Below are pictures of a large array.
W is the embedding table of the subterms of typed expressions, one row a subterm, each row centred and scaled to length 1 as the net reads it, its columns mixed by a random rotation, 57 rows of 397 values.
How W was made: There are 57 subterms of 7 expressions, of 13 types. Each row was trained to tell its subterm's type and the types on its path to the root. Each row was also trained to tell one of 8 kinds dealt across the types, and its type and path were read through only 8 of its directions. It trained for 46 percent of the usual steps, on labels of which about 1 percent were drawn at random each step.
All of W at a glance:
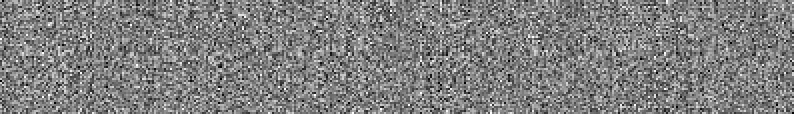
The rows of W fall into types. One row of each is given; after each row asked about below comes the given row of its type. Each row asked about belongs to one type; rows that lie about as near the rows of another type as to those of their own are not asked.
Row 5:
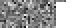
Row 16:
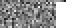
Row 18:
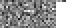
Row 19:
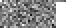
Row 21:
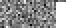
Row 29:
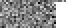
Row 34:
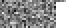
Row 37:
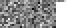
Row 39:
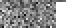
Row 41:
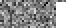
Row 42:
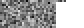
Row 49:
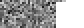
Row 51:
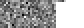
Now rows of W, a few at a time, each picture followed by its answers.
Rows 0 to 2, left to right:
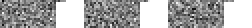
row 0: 34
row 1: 37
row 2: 5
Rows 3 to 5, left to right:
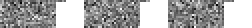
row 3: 29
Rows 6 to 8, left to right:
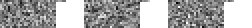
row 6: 18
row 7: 37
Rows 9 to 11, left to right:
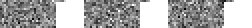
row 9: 49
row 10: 16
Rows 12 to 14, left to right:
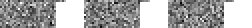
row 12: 19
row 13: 34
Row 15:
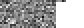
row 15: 37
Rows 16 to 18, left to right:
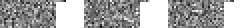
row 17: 34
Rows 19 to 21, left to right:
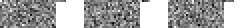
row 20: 41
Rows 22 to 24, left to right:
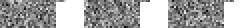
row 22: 37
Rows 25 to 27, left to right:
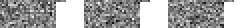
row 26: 39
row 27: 39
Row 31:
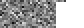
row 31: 16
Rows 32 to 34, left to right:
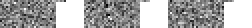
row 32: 16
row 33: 51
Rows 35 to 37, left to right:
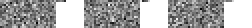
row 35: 19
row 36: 41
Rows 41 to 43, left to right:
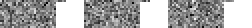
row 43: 51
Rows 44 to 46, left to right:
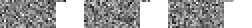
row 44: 39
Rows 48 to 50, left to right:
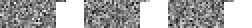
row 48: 29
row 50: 34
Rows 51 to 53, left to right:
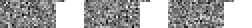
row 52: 41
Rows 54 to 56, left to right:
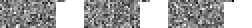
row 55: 41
